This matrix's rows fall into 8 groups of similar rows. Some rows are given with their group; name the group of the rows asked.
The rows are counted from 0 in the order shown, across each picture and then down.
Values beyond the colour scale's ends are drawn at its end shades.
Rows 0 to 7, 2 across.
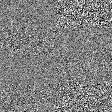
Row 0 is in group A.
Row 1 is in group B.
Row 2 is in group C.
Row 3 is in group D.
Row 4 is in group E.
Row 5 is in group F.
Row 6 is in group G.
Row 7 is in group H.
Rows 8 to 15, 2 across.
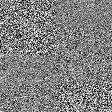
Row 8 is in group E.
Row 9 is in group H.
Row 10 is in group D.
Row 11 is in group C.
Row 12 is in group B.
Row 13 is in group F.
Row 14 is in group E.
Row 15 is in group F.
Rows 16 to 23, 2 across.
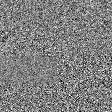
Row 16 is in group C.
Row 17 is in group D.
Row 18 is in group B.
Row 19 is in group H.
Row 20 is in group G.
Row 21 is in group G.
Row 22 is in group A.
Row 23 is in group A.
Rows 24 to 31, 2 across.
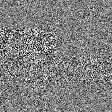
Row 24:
F
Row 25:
E
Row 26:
D
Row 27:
E
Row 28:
D
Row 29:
D
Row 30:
D
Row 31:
G
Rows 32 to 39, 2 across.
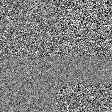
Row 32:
D
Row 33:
F
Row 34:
F
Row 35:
H
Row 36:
H
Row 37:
G
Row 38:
C
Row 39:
A
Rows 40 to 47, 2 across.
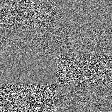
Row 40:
E
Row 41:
G
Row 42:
B
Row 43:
F
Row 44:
C
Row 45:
G
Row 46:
F
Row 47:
E
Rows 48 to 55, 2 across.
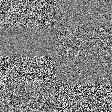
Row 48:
B
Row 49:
G
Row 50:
F
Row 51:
A
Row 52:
B
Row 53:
A
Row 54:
C
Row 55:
H
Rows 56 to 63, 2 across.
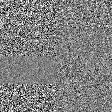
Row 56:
B
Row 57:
F
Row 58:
A
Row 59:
F
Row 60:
C
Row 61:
C
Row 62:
C
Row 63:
H
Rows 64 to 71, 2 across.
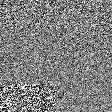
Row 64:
F
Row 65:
B
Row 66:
E
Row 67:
A
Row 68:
F
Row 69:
D
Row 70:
H
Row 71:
B
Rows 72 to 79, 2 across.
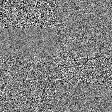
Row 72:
F
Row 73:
H
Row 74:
C
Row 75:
B
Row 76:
D
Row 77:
H
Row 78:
F
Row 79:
C
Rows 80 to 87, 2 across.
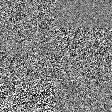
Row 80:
C
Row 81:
A
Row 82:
H
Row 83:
C
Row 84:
F
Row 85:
F
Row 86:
B
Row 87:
D
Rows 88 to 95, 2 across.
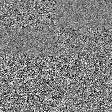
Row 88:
G
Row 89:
G
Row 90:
A
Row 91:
D
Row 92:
G
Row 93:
C
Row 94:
E
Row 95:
B
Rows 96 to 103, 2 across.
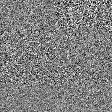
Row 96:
D
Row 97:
F
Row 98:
H
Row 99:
C
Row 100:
A
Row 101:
A
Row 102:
H
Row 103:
B
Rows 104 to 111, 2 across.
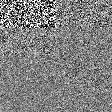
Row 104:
D
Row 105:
E
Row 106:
B
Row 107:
E
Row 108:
D
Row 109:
C
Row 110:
E
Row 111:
H
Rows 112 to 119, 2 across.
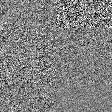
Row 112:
B
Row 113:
C
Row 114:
B
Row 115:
E
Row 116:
H
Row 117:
C
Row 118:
C
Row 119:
H
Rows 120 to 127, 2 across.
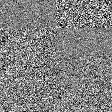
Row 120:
H
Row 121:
G
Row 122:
B
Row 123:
H
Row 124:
B
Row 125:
D
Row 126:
G
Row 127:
B
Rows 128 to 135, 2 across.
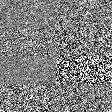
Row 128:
D
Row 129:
D
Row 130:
H
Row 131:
C
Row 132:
D
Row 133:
D
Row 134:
D
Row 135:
C
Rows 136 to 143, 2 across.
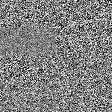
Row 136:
E
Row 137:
G
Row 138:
A
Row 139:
F
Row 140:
C
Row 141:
D
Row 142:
F
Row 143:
E
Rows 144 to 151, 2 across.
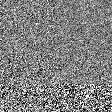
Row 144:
F
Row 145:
D
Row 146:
F
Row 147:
E
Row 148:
C
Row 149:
B
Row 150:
B
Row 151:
D
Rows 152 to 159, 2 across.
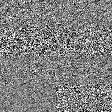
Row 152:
H
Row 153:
H
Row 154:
E
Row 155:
D
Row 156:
G
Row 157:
E
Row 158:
G
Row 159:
H
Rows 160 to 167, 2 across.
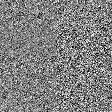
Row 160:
C
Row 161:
B
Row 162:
C
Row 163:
D
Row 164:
F
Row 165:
E
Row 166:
B
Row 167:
E
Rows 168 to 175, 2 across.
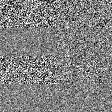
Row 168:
D
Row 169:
C
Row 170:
F
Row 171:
C
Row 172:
B
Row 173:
E
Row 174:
F
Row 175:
D
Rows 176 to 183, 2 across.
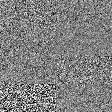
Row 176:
E
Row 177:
C
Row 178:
C
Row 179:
A
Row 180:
B
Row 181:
G
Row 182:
G
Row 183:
B
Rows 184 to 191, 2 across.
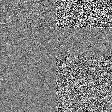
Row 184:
H
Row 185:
E
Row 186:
H
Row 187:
G
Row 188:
E
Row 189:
A
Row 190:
A
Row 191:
H
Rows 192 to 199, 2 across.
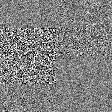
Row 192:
H
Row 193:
D
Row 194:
G
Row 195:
G
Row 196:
G
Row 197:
F
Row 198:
G
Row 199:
E
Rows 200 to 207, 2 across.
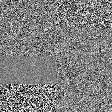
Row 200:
A
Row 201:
D
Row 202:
A
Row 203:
B
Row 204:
F
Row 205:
C
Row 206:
A
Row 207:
B
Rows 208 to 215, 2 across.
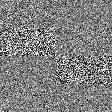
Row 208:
E
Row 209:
A
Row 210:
H
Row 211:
F
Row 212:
A
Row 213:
G
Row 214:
B
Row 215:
A
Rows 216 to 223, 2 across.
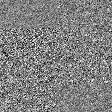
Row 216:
B
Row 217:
D
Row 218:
G
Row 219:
C
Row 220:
D
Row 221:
F
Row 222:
B
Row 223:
D
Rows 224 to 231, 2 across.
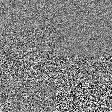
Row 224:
B
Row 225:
H
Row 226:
G
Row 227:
B
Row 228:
D
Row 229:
A
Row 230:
E
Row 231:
E
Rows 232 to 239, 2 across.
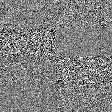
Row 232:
B
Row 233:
B
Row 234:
F
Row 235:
B
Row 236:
F
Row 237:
H
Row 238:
F
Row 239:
H
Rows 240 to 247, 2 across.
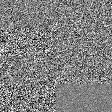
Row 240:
C
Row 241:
F
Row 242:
B
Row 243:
H
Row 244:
D
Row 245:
B
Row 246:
C
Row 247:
H
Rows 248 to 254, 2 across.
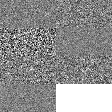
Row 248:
E
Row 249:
E
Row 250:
F
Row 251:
H
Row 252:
D
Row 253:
D
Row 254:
G
